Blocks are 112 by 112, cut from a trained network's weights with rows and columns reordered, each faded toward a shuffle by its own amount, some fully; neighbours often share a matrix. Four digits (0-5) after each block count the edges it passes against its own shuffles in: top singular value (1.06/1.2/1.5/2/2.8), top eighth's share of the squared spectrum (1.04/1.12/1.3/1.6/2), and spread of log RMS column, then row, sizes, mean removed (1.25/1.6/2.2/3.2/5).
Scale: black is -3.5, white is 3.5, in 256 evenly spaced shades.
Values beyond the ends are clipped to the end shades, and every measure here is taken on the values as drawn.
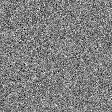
0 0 0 0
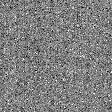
1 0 0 0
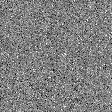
0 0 0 0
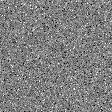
0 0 0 0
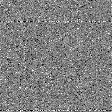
3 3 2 2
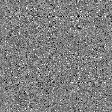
3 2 2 1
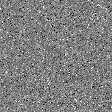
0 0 0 0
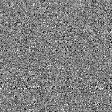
3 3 1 3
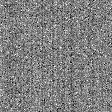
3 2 0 0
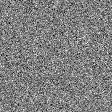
0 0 0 0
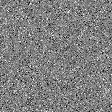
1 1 0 0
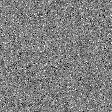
1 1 0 1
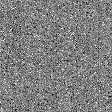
1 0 0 0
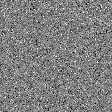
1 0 0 0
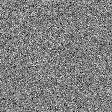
2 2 0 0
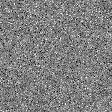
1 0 0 0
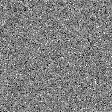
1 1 0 0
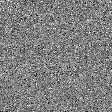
2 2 0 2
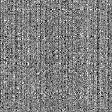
4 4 2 3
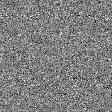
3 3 0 2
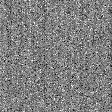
2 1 0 0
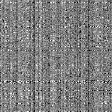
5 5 2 4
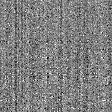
3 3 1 2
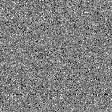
2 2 0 1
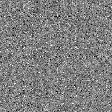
3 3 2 2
